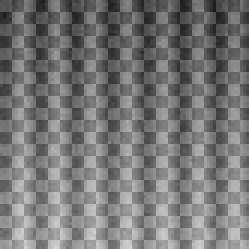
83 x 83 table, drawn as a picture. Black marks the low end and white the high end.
There is an overall slope up to the bottom. Stripes running up and down repeat 7 times from left to right. The histogram is bell-shaped.
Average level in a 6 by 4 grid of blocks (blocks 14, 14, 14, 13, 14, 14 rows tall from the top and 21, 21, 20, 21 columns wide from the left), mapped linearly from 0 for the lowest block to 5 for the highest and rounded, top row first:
0 0 0 0 | 1 1 1 1 | 2 2 2 2 | 3 3 3 3 | 4 4 4 4 | 5 5 5 5
